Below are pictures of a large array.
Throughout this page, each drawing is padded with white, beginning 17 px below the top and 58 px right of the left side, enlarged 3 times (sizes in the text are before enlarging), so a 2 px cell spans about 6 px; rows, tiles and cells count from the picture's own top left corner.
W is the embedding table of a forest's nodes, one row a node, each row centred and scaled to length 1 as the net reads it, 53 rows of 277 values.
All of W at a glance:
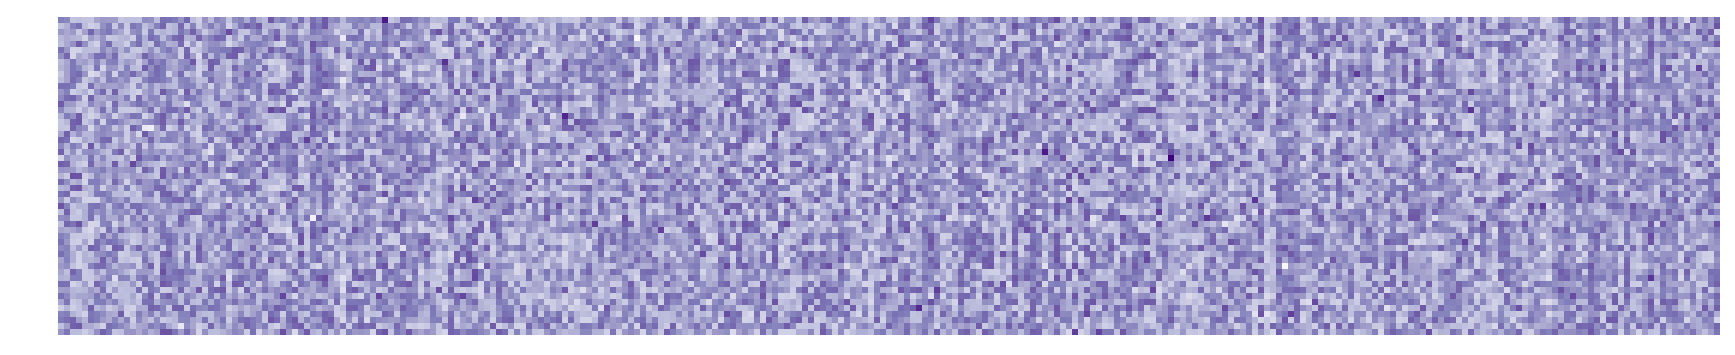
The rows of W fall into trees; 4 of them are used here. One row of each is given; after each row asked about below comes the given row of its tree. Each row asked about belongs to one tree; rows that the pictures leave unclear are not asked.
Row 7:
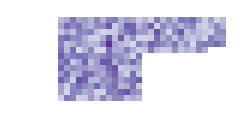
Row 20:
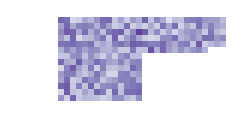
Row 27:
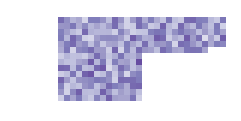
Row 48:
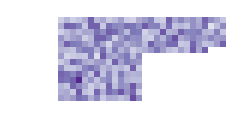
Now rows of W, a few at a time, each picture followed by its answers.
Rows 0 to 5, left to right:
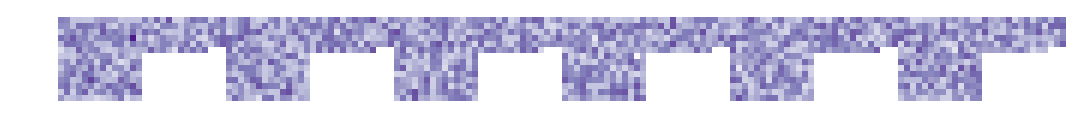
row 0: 20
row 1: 7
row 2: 27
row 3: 48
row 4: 7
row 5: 20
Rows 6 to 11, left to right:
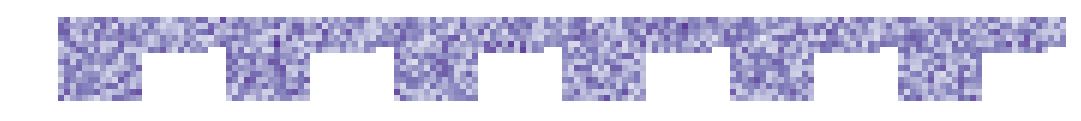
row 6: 20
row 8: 7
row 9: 7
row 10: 7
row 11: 27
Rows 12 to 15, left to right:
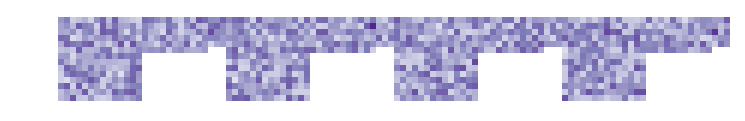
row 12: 20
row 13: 27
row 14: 27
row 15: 20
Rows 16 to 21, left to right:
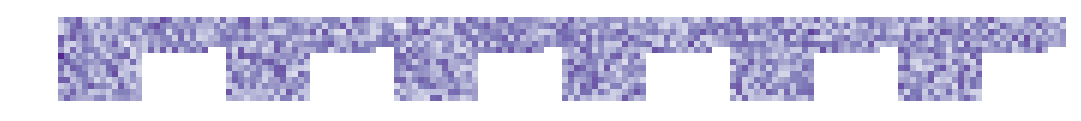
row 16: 7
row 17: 7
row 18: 7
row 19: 20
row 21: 27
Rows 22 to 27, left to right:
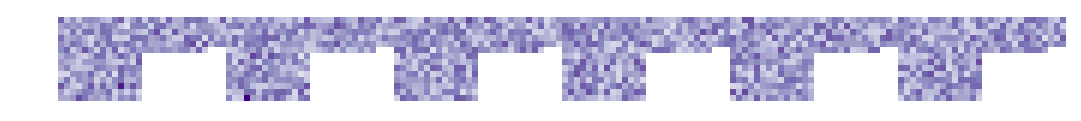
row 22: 27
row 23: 48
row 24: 27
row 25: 20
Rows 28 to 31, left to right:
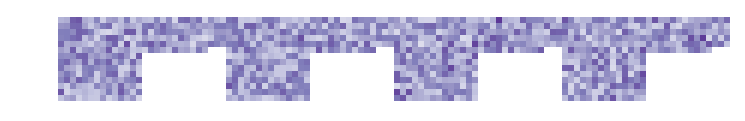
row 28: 7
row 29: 20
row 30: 7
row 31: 27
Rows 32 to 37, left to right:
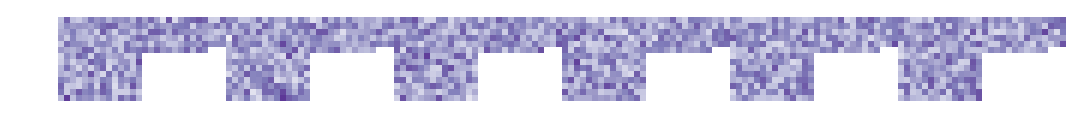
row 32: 27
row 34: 7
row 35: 7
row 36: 20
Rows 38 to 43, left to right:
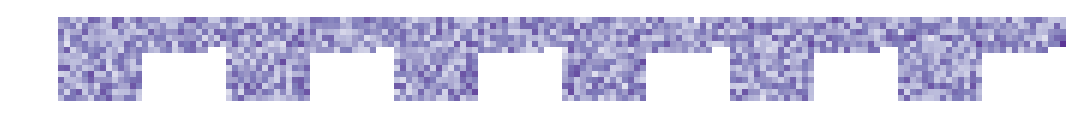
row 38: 27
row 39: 20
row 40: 20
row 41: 20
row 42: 7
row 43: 7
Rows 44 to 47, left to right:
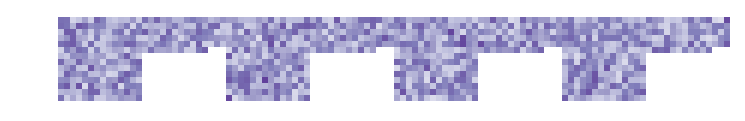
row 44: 20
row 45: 48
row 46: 20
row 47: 20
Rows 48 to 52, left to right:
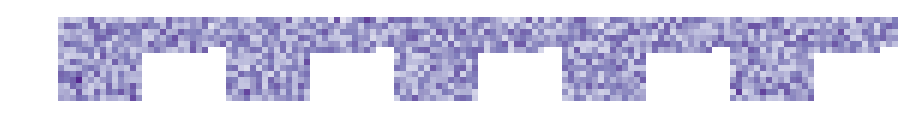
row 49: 27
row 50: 27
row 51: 7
